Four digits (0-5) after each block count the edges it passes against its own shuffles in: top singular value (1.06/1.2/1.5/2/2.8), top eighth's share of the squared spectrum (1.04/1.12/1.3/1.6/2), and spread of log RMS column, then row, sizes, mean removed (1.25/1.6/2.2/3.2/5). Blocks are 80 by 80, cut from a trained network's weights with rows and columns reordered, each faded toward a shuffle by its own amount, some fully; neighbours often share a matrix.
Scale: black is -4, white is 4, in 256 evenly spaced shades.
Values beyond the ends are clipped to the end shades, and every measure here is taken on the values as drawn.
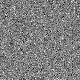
2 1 0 0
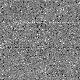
2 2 1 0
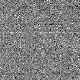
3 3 2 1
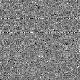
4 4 1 2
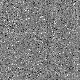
1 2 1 1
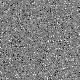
0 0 0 0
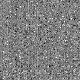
2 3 0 2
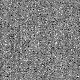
2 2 0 1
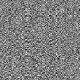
4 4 2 2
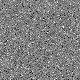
0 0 0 0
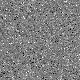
0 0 0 0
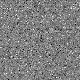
1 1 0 0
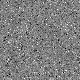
0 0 0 0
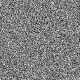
1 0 0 0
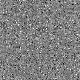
1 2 0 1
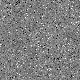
0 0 0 0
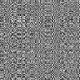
5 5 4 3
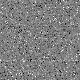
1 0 0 0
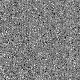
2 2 0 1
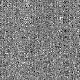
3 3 0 2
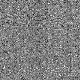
2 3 0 2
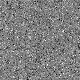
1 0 0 0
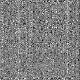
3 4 1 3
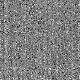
2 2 0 2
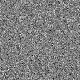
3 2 0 0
